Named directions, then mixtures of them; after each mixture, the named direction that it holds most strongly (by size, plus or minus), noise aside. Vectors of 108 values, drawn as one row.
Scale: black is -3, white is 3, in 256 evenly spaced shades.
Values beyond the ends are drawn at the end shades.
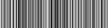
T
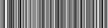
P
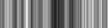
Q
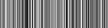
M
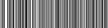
P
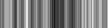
Q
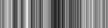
Q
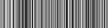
M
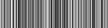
T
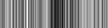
Q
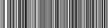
P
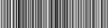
T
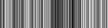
Q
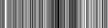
Q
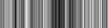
Q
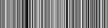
M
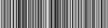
T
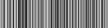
T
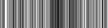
Q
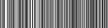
M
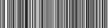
M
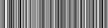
P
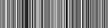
M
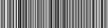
T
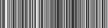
M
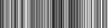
Q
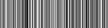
M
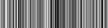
P
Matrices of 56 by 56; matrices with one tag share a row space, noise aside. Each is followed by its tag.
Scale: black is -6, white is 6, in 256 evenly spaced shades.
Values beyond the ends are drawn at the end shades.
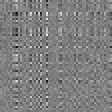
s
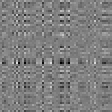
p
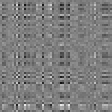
p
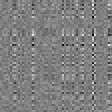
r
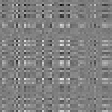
p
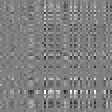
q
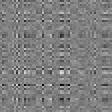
p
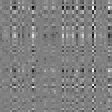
r
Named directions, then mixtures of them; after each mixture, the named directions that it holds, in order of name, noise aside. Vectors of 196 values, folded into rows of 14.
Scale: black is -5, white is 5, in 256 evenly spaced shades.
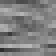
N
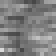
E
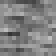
E, N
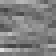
N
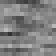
E, N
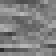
N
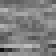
E, N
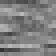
N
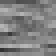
N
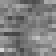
E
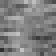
E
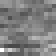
E, N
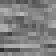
N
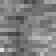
E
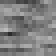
E, N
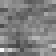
E, N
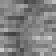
E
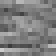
N
